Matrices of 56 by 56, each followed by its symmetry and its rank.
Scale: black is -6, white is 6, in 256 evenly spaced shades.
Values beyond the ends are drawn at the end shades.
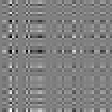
neither, rank one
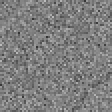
symmetric, full rank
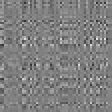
neither, rank three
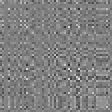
symmetric, rank three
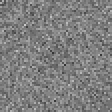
symmetric, full rank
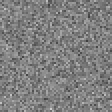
neither, full rank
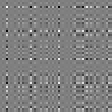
symmetric, rank one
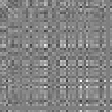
symmetric, rank three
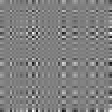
symmetric, rank one
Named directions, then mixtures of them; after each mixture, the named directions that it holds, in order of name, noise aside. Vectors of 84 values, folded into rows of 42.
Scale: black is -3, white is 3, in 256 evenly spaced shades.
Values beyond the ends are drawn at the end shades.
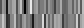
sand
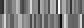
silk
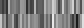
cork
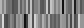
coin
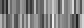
cork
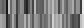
cork, sand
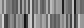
coin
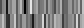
sand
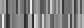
coin, sand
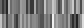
cork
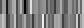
sand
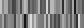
coin, sand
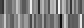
silk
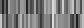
cork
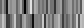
sand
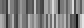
coin, cork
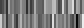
cork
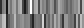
sand, silk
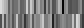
coin, cork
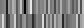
sand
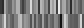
silk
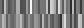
coin, silk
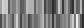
cork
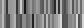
sand, silk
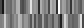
silk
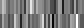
cork, sand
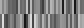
coin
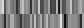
silk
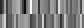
sand, silk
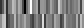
sand, silk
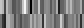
sand, silk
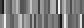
silk
